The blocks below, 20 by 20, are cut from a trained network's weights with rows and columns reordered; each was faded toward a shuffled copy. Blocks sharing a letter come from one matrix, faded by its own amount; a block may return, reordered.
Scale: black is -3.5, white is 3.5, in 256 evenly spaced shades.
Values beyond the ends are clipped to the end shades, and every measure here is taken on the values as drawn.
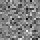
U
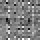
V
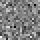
U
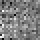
V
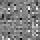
V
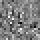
U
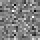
U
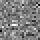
U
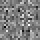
V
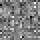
U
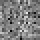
U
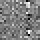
V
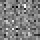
U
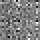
V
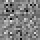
V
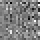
V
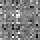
V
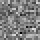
U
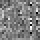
V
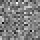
U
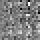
V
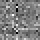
V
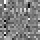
V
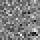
U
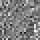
U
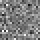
U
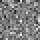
U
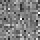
U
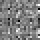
V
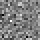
U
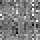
V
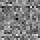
U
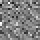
U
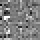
V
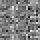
U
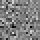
V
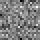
U
